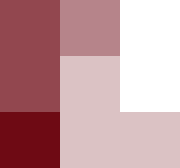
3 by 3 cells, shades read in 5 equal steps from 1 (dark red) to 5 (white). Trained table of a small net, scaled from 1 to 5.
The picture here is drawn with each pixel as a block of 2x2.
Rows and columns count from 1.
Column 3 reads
5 5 4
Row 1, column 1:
2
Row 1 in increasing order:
2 3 5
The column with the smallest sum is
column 1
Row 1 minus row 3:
1 -1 1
